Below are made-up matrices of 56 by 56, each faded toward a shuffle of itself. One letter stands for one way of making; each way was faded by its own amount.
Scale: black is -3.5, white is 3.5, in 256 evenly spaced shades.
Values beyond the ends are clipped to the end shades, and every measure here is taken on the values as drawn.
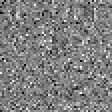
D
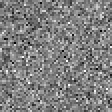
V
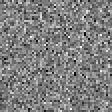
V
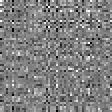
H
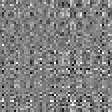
H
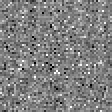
D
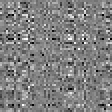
H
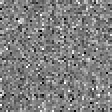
D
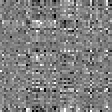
H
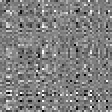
H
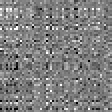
H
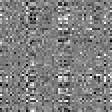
H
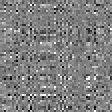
H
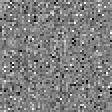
D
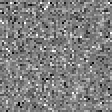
D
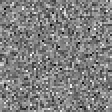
V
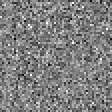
V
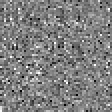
D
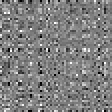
H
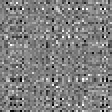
H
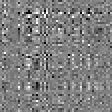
H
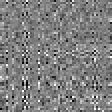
H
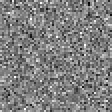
V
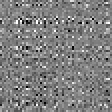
H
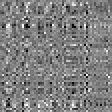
H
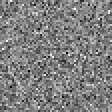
V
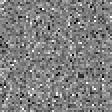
D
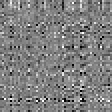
H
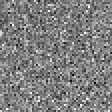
V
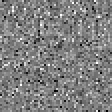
D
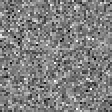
V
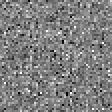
D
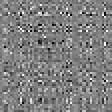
H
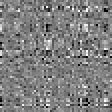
H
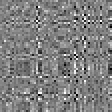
H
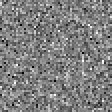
V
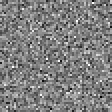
V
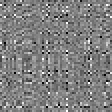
H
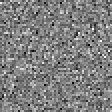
V
